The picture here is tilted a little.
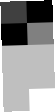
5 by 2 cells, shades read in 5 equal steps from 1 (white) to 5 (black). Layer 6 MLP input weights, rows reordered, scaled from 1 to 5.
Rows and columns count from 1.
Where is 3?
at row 2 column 2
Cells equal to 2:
5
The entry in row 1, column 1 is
4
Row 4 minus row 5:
0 1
